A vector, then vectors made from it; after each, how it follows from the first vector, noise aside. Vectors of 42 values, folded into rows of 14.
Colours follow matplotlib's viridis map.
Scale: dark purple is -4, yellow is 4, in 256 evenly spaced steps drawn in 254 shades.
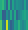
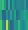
copied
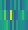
wrapped around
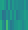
shrunk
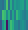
negated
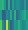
copied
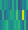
wrapped around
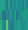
shrunk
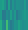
shrunk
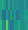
shrunk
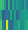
copied
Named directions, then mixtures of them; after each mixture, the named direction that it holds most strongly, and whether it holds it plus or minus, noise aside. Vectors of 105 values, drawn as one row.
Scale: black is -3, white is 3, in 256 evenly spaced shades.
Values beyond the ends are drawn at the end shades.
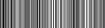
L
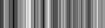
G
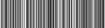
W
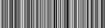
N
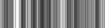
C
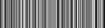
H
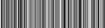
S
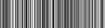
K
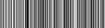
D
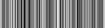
H, minus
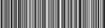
S, plus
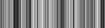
C, minus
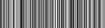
N, minus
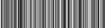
S, plus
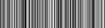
W, minus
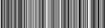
S, plus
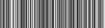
N, minus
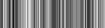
G, plus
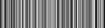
H, plus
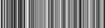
S, plus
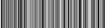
S, plus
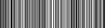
L, plus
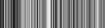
G, plus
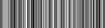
K, minus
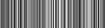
S, plus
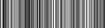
L, plus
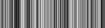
N, plus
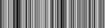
C, minus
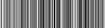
L, minus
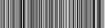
H, minus
